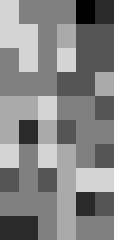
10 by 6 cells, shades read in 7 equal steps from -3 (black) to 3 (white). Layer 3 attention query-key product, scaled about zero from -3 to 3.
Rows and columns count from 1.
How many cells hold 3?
0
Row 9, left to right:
0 0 0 1 -2 -1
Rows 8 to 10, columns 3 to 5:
-1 1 2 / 0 1 -2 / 0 1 0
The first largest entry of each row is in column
1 1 2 6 3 1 1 5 4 4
